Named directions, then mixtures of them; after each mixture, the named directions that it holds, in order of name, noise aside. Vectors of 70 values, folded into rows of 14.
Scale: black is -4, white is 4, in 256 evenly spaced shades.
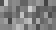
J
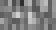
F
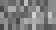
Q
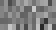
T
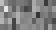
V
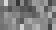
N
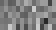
T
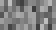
F, T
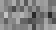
Q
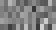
T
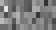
V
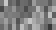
N, Q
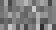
T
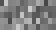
J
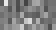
J, N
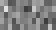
T, V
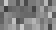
N, V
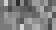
N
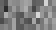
J, V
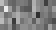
V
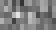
F, V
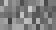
J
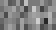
Q, T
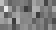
V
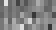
J, N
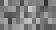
J, Q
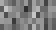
Q, V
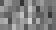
F, J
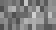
Q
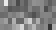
J, N
